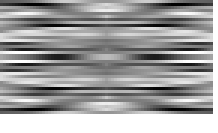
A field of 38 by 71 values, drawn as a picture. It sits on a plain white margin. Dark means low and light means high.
The grain runs across in streaks. The centre is the calmest part. Its left and right halves mirror each other, and so do its top and bottom.
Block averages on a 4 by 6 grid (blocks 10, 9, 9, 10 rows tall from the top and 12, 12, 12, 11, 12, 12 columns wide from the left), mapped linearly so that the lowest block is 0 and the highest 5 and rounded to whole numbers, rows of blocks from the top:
204402 / 533335 / 533335 / 204402
